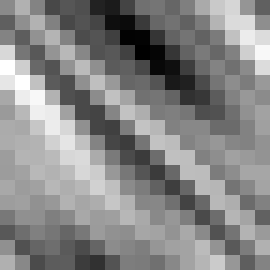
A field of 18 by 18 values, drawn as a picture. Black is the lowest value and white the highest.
Ninth with the lowest average: top middle. Mirror symmetry: none. Lone odd cells: none. Grain: diagonal, down to the right.
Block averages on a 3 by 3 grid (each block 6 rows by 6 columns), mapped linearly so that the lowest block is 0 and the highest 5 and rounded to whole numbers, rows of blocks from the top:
3 0 3 / 5 3 3 / 3 3 3
